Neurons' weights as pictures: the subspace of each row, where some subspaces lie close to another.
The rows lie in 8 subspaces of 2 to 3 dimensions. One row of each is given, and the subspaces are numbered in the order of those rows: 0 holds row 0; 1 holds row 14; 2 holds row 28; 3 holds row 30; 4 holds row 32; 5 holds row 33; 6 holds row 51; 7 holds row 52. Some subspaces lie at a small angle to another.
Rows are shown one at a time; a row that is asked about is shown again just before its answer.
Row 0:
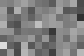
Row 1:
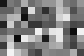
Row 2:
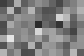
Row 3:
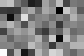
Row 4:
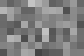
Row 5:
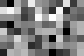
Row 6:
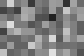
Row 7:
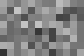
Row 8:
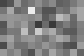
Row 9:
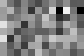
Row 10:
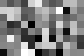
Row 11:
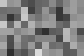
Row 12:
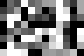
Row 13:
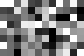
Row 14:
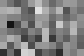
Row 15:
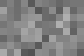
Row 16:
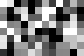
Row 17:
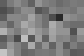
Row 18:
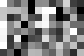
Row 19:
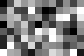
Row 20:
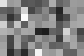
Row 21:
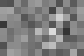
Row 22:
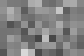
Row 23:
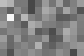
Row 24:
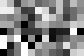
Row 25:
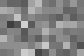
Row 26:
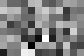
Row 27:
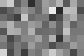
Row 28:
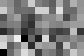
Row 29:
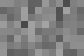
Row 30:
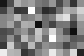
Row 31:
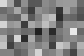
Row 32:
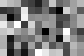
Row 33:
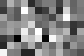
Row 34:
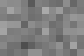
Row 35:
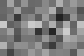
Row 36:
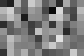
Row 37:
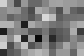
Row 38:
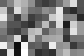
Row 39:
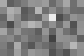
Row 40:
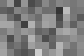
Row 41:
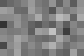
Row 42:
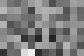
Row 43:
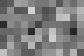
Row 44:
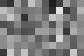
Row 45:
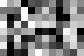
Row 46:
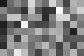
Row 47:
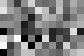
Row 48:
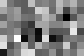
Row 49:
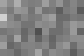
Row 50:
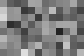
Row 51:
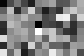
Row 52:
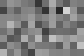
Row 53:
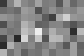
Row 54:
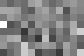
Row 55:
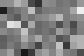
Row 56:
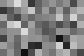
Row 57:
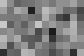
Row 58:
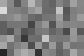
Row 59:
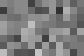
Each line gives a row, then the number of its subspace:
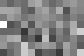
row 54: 1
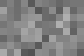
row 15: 5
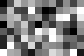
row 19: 3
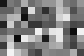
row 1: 4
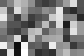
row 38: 0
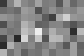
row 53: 5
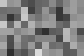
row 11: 4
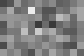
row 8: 6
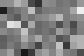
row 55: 7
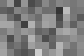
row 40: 5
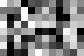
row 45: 4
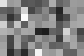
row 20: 4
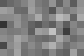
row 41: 0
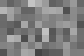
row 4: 4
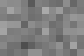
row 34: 7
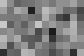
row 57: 3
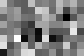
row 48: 5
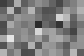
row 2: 6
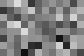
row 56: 7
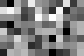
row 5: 0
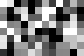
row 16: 3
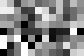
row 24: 2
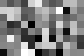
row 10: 1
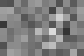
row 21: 0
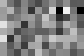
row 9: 7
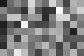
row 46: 7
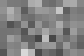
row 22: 1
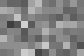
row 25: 7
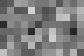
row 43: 3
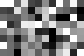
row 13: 0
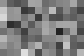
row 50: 7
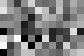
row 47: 2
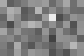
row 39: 0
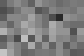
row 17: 2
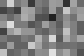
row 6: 0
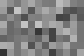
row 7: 6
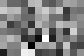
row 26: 1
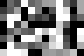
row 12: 4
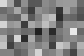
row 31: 5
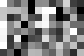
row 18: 7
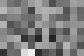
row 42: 1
